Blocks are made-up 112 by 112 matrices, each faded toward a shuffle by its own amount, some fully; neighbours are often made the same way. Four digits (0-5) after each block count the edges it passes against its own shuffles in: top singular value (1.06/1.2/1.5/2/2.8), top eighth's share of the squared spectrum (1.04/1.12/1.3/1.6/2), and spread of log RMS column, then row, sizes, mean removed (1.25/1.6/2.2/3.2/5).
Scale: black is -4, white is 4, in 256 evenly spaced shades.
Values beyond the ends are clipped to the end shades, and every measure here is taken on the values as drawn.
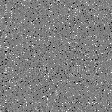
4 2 1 1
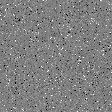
2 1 0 0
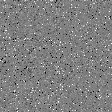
3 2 1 1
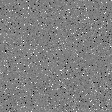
1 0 0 0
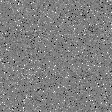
1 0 0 0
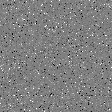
2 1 0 0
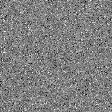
3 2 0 1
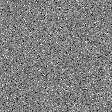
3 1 0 0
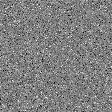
1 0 0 0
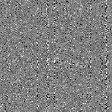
4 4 3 1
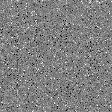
3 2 1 0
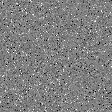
1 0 0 0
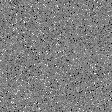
0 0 0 0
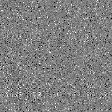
4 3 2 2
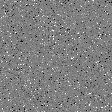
0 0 0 0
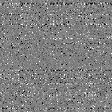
4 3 1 3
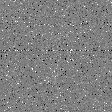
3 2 0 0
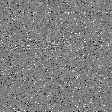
3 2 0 2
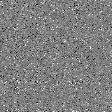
1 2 2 2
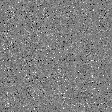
1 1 1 1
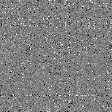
2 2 2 2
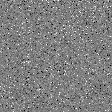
2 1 0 0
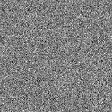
3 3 1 1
